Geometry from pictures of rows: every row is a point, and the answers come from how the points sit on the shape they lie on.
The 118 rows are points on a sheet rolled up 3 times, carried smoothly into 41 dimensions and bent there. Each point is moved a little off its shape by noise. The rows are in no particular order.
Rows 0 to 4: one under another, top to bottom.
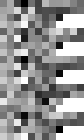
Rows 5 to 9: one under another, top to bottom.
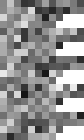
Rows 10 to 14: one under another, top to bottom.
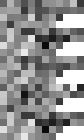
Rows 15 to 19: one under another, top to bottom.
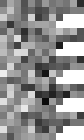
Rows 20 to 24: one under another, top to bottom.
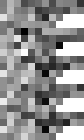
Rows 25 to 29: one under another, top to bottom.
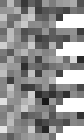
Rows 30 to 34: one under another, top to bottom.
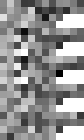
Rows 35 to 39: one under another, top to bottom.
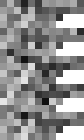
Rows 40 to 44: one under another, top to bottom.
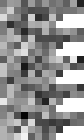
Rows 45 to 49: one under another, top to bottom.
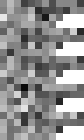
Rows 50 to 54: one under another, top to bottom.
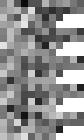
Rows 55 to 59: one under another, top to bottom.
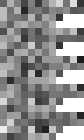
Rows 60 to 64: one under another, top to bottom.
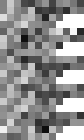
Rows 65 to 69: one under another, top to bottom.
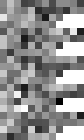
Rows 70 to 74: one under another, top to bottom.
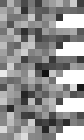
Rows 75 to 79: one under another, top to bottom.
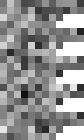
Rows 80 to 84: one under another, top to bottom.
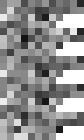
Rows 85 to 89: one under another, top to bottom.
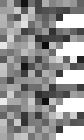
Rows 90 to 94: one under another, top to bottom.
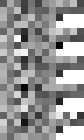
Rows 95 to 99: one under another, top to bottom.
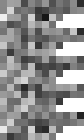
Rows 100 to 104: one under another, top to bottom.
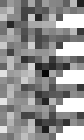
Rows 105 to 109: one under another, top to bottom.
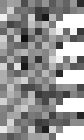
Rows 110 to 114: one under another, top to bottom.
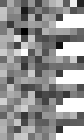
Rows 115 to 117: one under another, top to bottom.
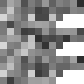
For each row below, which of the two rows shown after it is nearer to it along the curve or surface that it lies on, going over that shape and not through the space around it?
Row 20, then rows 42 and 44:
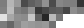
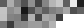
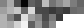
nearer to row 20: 44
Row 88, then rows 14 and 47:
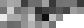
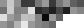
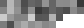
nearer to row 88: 14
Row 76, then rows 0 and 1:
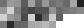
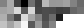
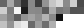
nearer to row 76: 1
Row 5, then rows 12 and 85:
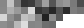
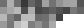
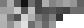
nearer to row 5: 85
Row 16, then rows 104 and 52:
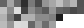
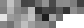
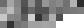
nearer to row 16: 52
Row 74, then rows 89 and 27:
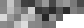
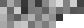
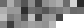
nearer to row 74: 27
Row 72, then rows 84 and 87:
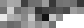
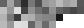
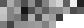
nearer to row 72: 87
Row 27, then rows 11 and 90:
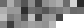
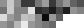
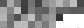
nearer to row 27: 90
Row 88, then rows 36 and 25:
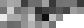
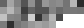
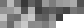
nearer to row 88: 36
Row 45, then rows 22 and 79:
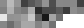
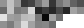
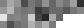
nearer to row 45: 79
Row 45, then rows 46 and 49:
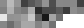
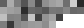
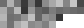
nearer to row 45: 46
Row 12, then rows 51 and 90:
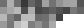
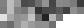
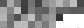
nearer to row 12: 90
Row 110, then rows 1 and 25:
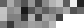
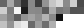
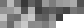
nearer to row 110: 1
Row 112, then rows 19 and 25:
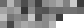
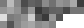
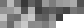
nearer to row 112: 19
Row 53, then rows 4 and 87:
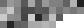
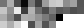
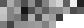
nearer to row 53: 87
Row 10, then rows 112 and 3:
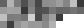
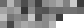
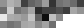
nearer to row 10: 112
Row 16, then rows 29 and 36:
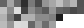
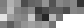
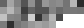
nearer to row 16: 36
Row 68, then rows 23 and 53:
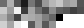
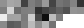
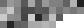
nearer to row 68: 53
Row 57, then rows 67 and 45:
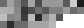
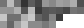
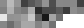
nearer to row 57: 45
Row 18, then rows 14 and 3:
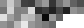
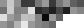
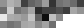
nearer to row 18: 14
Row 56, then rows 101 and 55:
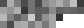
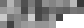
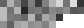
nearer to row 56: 101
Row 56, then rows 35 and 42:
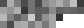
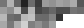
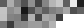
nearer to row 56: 35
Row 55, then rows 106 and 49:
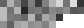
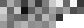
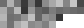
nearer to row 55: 49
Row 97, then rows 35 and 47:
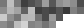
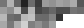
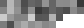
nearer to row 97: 47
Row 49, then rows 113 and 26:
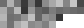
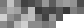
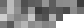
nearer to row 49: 26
